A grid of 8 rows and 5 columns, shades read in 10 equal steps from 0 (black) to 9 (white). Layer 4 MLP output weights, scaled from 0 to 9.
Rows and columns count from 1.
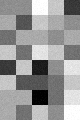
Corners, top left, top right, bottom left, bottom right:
5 2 6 9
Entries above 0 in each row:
5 5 5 5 5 5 4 5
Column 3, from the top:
9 7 6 8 1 3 0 7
